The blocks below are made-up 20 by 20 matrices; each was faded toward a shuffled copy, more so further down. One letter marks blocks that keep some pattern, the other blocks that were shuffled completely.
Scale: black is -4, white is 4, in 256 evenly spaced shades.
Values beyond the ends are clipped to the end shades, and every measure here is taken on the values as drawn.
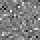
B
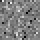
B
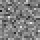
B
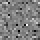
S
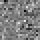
B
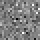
B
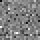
B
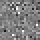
S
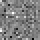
B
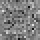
S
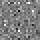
S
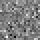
B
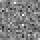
B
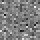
S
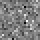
B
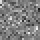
B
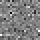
S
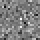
B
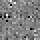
S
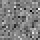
S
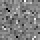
B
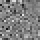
S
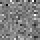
S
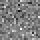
B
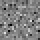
B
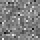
B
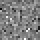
B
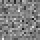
B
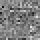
S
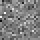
S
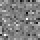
S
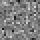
B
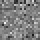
S
